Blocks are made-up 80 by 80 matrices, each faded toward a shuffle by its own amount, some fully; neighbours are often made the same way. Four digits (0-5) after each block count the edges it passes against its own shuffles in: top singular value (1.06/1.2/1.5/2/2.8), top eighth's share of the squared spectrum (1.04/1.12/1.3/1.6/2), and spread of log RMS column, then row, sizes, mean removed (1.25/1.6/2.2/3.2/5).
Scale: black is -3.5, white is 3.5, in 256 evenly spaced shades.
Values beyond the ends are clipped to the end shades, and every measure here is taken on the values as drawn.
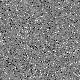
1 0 0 0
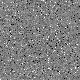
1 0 0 0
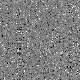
3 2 1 0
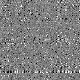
4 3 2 2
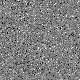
0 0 0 0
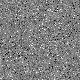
0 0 0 0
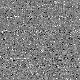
1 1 0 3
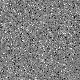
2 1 0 0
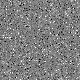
0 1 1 0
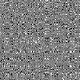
4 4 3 3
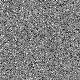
1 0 0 0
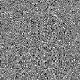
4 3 2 2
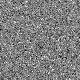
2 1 0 0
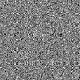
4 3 1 2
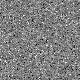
1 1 0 0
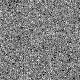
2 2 0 0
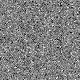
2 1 0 0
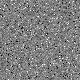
0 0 0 0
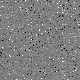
2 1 0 0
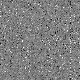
2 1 1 0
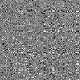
4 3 2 2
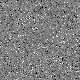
0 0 0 0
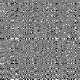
5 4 3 3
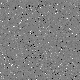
0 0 0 0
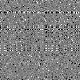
4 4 2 3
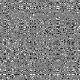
4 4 2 3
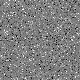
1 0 0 0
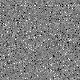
3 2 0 1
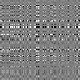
5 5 4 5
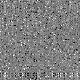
4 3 1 2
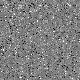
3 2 0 1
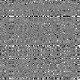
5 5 3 3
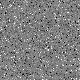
0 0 0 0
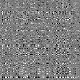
4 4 3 3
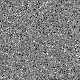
0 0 0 1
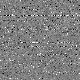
2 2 0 2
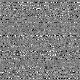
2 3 0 4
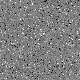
0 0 0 0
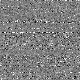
2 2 0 3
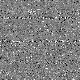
2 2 0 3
